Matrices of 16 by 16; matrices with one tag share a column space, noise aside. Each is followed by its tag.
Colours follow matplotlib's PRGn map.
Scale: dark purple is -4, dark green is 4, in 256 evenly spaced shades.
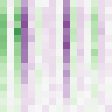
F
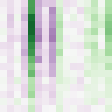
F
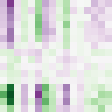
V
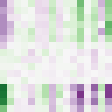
V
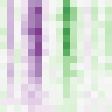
F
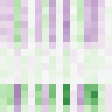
V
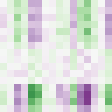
V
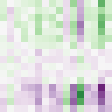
V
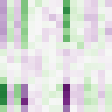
V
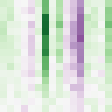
F
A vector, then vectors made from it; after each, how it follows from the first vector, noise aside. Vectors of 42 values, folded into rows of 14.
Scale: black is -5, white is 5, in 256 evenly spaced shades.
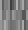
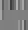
partly zeroed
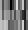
scaled up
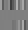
partly zeroed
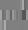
partly zeroed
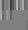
partly zeroed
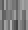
reversed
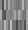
reversed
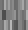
reversed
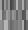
copied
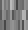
negated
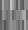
negated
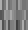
wrapped around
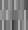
wrapped around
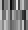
scaled up
